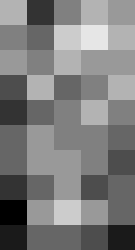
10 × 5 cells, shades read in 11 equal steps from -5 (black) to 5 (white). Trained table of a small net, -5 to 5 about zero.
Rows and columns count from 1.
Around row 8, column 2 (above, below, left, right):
1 1 -3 1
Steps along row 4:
up down up up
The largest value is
4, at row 2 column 4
